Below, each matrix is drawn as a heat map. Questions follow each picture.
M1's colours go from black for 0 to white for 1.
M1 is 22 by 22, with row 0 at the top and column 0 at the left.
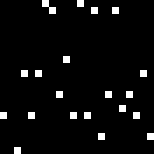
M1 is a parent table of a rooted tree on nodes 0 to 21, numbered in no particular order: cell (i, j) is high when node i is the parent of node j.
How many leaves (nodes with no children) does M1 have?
13
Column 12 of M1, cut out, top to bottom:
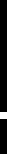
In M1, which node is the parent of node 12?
16
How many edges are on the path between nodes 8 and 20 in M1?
5
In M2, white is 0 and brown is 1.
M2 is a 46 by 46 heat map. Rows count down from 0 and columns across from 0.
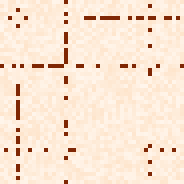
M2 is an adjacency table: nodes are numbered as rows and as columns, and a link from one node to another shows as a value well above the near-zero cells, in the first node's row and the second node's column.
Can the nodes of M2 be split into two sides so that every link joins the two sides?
yes
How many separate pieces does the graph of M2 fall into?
2
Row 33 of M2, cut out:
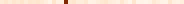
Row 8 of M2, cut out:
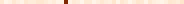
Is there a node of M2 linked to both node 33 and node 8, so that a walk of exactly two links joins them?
yes
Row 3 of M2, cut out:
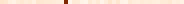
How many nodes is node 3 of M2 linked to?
1
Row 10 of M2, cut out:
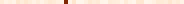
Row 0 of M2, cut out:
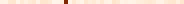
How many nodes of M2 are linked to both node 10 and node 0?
1
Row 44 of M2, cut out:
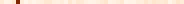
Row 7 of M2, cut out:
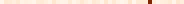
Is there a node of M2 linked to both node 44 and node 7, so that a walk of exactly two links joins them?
no
